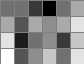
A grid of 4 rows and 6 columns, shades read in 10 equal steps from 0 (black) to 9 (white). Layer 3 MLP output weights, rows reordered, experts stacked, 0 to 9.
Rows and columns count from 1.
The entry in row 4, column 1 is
9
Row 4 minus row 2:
3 0 -1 2 -2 0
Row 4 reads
9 3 5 7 4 8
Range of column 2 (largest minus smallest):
3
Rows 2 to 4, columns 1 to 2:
6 3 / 8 1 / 9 3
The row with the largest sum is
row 4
